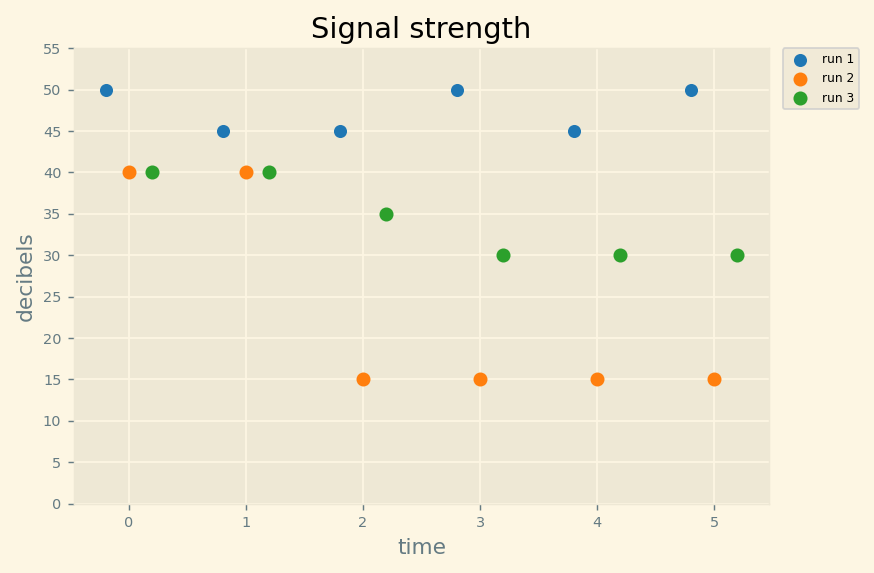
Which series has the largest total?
run 1
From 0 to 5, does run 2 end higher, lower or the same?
lower
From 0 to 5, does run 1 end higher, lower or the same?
the same
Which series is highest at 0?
run 1
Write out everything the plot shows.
Title: Signal strength
x-axis: time, ticks 0 1 2 3 4 5
y-axis: decibels, ticks 0 5 10 15 20 25 30 35 40 45 50 55
Legend: run 1, run 2, run 3
Values:
run 1: 50 45 45 50 45 50
run 2: 40 40 15 15 15 15
run 3: 40 40 35 30 30 30
